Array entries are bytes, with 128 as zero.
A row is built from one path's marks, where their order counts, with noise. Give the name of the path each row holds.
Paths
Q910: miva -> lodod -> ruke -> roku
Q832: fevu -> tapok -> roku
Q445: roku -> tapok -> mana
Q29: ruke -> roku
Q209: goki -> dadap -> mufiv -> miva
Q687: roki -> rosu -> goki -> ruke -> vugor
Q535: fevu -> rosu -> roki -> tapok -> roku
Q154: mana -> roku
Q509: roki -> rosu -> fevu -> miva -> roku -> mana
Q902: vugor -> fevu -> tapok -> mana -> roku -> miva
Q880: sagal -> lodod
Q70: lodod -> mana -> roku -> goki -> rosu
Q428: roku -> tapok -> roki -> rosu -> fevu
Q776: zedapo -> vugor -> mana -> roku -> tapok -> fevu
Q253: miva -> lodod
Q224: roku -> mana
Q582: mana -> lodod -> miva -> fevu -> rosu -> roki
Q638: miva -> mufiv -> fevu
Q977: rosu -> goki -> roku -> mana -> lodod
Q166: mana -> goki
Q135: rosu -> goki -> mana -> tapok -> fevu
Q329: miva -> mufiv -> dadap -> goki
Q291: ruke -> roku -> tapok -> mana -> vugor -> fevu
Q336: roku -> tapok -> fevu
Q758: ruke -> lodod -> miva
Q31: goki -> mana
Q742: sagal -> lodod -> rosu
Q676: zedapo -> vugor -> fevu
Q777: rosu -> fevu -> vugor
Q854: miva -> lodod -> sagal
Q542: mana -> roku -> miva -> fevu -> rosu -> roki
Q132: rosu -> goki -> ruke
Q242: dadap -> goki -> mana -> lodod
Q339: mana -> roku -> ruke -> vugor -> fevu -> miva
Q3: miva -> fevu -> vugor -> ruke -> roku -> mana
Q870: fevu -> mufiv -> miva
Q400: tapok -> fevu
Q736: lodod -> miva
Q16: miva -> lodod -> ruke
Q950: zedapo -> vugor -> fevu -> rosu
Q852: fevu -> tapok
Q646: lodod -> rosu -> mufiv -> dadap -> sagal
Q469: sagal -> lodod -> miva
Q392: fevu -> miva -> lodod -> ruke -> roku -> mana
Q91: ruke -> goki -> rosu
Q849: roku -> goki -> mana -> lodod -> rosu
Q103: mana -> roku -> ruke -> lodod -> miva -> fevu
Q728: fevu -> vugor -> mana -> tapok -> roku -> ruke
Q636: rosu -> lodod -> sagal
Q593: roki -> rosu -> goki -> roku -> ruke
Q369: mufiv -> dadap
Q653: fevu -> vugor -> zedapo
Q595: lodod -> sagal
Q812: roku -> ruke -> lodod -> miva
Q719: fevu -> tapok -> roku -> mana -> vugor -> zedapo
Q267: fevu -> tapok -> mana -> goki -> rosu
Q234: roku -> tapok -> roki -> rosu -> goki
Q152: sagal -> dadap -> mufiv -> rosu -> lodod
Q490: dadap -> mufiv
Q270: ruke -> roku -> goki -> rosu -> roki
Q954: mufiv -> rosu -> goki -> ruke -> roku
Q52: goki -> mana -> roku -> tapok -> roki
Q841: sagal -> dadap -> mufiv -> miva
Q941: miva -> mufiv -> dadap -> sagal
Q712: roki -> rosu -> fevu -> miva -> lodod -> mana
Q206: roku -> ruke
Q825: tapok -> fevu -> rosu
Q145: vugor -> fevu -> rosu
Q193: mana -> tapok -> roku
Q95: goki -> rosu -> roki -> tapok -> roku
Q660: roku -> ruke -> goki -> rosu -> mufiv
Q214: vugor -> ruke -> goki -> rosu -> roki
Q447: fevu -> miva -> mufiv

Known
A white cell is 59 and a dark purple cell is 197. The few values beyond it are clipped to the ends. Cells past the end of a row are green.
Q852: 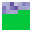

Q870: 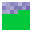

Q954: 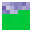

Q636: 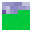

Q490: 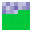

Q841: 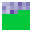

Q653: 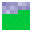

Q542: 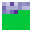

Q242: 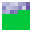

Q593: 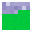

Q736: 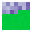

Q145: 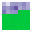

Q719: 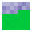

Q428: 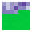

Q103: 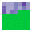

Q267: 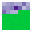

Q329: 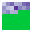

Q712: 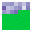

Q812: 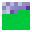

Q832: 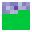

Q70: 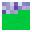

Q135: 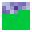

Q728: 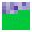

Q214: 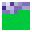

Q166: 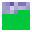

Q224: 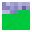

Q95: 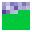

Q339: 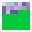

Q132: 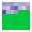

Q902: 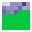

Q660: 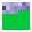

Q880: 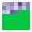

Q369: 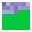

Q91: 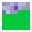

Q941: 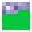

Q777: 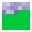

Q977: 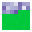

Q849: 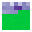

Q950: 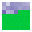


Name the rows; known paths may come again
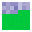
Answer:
Q31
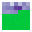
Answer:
Q849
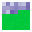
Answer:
Q758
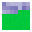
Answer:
Q206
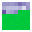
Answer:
Q154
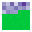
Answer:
Q234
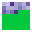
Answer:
Q582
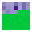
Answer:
Q336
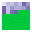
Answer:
Q339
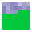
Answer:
Q447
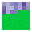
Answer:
Q103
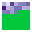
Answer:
Q214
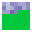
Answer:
Q209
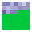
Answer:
Q595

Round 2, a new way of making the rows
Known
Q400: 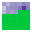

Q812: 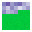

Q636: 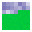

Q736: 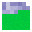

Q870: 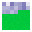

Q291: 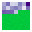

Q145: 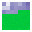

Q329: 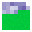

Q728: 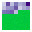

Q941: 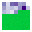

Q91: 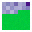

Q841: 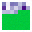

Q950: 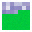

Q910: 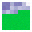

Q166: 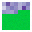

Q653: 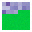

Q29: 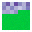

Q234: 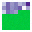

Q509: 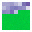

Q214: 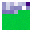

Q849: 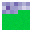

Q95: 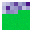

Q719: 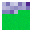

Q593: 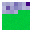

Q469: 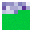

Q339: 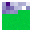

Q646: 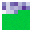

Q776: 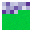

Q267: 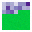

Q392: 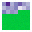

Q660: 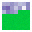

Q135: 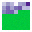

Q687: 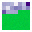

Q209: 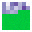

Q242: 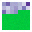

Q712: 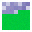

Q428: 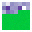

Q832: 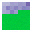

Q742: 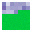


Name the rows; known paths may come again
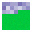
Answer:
Q758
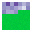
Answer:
Q206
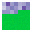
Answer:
Q166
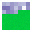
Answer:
Q660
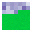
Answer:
Q880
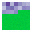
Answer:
Q154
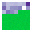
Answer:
Q270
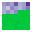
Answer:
Q91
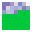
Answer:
Q16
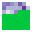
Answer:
Q854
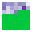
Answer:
Q469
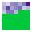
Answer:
Q535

